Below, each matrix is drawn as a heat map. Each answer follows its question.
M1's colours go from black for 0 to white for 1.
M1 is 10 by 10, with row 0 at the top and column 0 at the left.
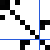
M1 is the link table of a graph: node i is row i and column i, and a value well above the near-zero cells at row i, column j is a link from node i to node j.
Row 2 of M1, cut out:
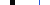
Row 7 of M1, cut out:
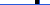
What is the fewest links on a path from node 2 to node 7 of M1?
1
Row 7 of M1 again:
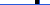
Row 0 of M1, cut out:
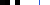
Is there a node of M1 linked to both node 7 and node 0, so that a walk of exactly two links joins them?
yes
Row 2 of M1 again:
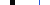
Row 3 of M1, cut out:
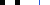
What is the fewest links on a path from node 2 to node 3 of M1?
1
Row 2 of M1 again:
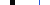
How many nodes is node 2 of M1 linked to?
9
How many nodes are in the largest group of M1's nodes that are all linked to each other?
7
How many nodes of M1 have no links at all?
0
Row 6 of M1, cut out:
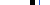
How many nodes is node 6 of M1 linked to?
9
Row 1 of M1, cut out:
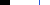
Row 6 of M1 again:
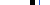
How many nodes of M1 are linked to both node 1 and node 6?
7
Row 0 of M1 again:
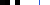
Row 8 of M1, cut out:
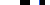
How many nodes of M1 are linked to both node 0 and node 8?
4
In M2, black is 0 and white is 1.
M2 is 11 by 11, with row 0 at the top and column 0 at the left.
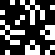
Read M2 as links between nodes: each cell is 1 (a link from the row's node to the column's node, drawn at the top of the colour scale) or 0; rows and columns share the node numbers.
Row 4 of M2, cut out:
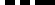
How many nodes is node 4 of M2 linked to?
3
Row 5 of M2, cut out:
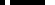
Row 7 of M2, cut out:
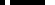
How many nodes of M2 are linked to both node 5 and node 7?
3
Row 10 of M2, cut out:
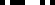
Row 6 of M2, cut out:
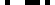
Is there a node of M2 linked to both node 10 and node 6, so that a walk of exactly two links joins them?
no
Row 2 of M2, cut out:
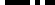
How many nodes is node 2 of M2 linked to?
3
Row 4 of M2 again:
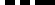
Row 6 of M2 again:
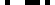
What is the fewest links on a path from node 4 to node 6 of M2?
1
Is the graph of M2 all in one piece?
yes
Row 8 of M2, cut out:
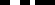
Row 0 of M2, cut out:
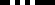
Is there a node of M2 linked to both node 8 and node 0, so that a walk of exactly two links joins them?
yes
